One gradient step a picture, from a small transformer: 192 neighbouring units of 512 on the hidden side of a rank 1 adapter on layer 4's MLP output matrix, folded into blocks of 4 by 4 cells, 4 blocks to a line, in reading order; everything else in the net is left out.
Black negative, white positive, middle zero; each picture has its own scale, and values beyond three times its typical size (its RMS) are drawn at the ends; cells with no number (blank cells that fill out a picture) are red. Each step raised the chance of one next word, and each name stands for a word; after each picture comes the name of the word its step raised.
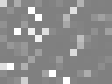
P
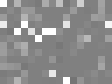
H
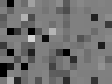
H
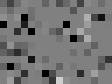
H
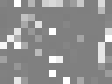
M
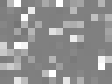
M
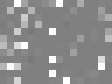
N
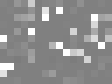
N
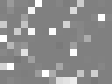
M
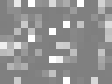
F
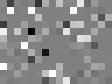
H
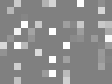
F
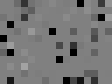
H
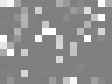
N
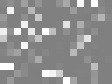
P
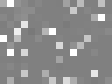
N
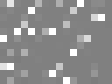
M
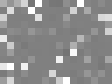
P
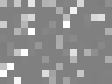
M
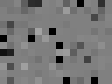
H
